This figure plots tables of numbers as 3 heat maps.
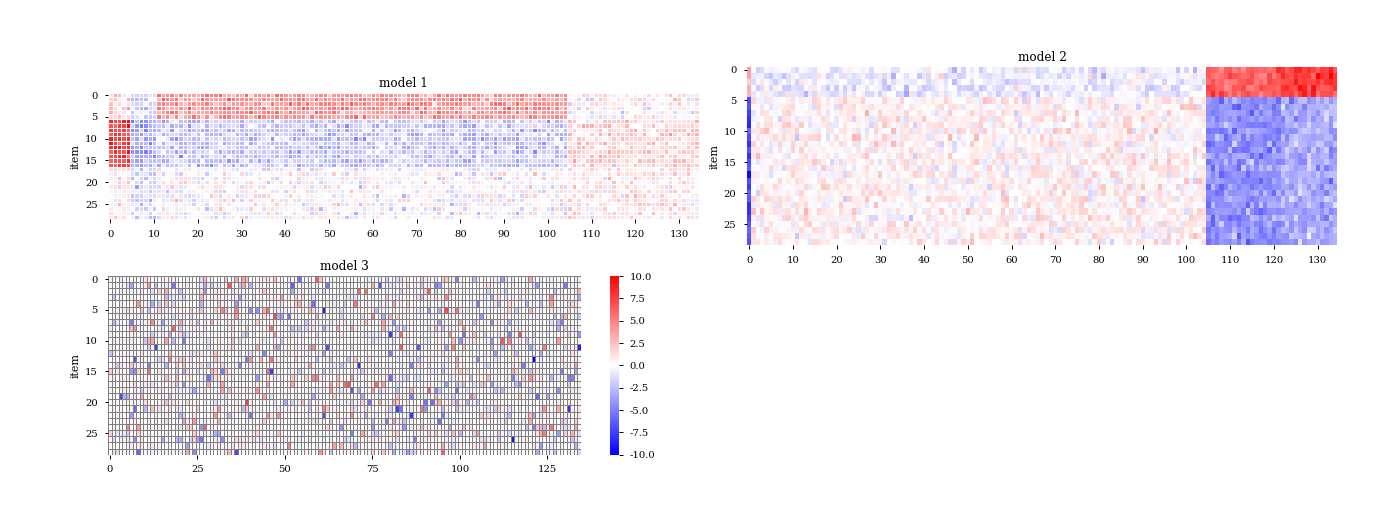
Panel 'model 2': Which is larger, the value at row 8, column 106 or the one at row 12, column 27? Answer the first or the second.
the second
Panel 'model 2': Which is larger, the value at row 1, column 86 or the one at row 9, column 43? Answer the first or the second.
the second
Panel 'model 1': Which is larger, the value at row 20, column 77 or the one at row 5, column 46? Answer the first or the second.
the second
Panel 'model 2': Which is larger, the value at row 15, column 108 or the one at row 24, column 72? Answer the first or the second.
the second
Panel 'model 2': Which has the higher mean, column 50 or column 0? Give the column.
50
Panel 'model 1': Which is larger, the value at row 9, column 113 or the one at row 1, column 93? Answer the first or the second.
the second
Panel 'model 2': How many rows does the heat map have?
29
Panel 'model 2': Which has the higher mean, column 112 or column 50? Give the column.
50
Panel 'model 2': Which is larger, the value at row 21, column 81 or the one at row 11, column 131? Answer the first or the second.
the first
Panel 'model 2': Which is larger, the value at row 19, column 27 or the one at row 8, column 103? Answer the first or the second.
the first
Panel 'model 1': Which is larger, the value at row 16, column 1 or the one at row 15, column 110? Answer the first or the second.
the first
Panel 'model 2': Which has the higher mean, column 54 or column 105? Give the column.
54
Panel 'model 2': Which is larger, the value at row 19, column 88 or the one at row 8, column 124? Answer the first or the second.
the first
